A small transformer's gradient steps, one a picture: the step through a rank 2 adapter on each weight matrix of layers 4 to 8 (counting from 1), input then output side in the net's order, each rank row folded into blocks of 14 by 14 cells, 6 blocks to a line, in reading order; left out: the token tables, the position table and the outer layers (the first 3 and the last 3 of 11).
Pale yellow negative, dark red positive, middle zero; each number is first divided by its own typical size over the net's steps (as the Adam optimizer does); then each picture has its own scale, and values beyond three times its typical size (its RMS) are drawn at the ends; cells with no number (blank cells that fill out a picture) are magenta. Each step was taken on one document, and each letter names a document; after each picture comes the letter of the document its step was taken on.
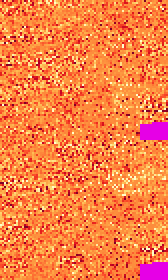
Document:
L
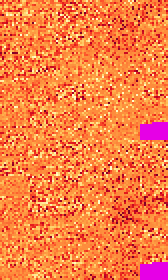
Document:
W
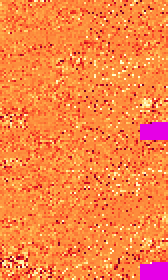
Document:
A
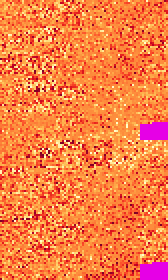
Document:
L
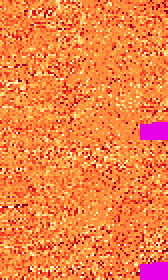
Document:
L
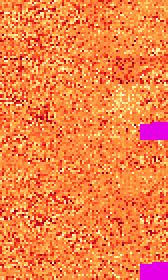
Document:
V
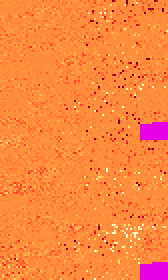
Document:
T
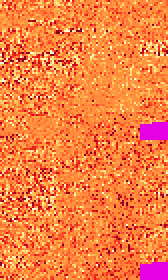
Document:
L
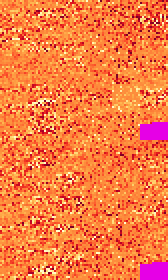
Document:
V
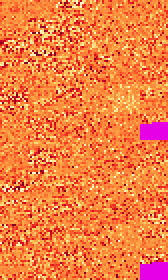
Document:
W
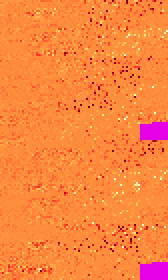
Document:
T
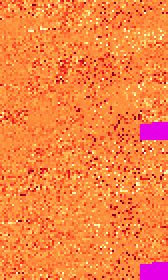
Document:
A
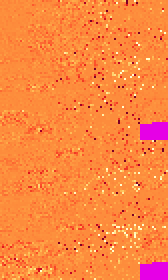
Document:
T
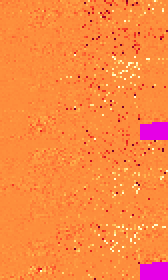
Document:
T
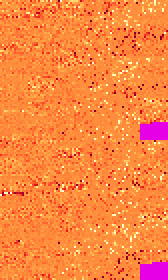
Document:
A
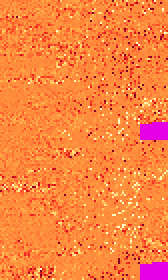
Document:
A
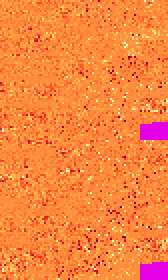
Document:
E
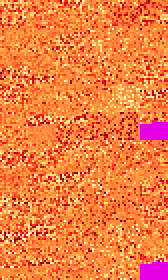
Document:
V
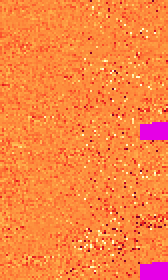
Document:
E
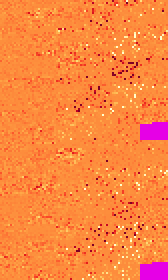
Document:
T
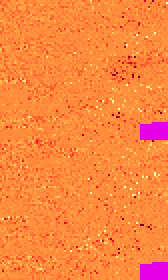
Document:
E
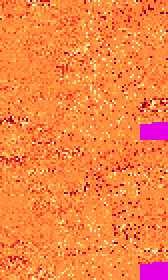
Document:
T
